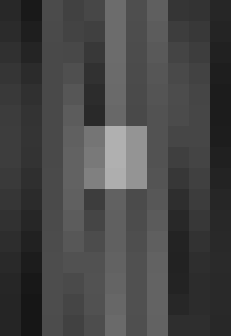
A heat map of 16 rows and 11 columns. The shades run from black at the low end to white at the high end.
Grain: streaks running down. Odd patch: higher, in the centre. Histogram: skewed, a long tail of high values. Roughest part: centre. Average level on the scale: 30%. Slope: none. Ninth with the highest average: centre.
